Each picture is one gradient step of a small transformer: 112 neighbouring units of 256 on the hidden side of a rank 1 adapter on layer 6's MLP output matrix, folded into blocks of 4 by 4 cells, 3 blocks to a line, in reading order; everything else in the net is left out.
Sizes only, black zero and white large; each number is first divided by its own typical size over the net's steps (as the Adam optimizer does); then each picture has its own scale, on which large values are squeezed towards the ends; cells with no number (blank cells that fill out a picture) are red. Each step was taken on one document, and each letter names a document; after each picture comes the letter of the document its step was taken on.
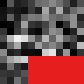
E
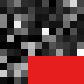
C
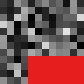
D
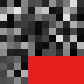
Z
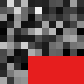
Z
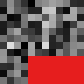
Z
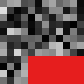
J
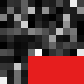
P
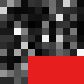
C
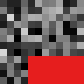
E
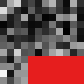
J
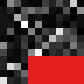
P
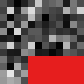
Z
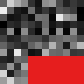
J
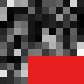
C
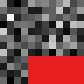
E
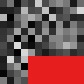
Z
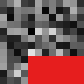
D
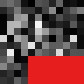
D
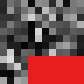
Z
